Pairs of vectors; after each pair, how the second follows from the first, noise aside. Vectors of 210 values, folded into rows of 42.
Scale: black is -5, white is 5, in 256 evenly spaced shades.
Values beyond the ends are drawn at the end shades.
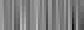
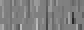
partly zeroed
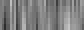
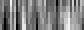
scaled up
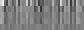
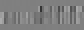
partly zeroed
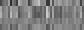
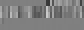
partly zeroed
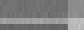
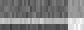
scaled up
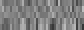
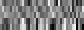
scaled up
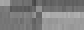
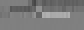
partly zeroed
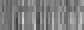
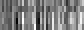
scaled up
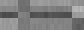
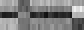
scaled up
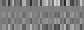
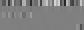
partly zeroed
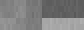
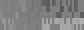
partly zeroed
